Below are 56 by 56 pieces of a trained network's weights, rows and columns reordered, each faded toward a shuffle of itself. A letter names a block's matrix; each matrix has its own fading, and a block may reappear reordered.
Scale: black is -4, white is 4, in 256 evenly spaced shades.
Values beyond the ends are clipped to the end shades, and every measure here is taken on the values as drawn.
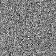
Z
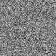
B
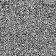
Z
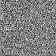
B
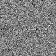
B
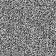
Z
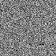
B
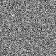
B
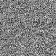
B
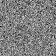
Z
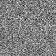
B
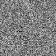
B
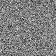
Z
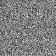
B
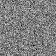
Z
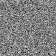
B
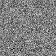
B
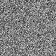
Z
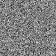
Z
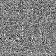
B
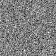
Z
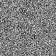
Z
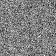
Z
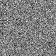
Z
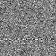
B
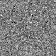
B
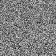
B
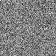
Z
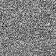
B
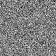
B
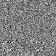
B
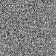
B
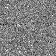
Z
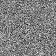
Z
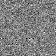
B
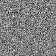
B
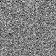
B
